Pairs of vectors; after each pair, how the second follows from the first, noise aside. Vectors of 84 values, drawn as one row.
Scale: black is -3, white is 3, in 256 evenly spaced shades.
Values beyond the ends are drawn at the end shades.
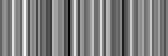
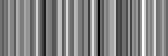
reversed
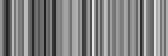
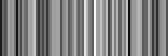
shuffled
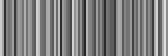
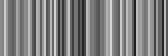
shuffled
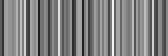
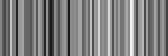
shuffled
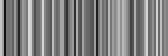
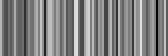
shuffled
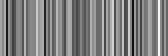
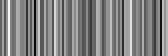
reversed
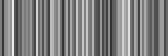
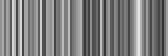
shuffled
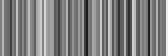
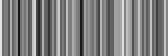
reversed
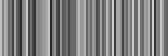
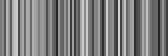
shuffled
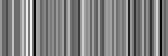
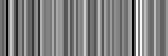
reversed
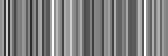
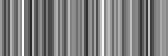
shuffled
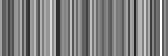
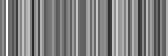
reversed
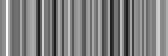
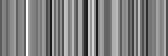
shuffled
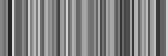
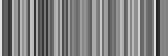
reversed
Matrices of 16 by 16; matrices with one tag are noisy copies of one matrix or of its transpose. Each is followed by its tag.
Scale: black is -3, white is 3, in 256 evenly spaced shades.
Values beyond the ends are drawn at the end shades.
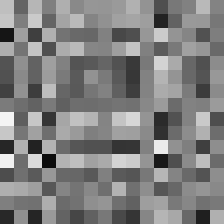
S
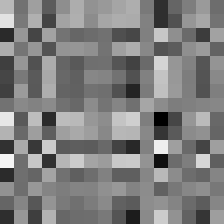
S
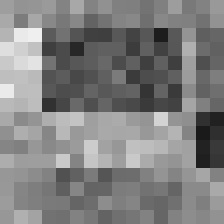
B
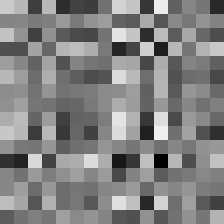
S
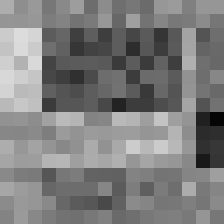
B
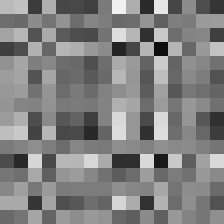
S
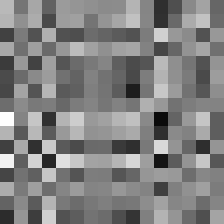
S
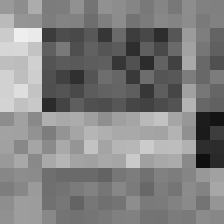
B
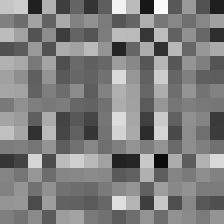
S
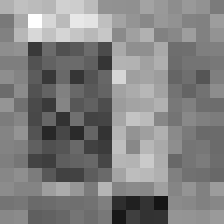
B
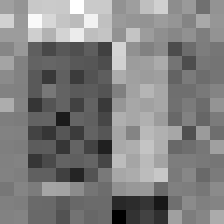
B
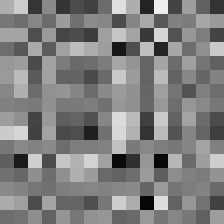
S
